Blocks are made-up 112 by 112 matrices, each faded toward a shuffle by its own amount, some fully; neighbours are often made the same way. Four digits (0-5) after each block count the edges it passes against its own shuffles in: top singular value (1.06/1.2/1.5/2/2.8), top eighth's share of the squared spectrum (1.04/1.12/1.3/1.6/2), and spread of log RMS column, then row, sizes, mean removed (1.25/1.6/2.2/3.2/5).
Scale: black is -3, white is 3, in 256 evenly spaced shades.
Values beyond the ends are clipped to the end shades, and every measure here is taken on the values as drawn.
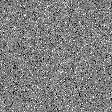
0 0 0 0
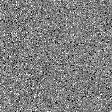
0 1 2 0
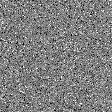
0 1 1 0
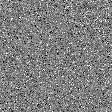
0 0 0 0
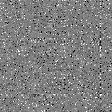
4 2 1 1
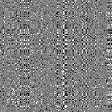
5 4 4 3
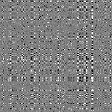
5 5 4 4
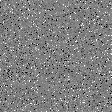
2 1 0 0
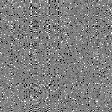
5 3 2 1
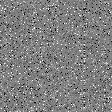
3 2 1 0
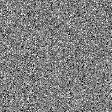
0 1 3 0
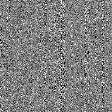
2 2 4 0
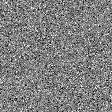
0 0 0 0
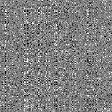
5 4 3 2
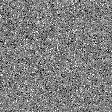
0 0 0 0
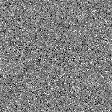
3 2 0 2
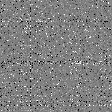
2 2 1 2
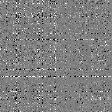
3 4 3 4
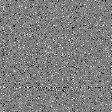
2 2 2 2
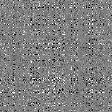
2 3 4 4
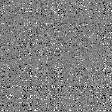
2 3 3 3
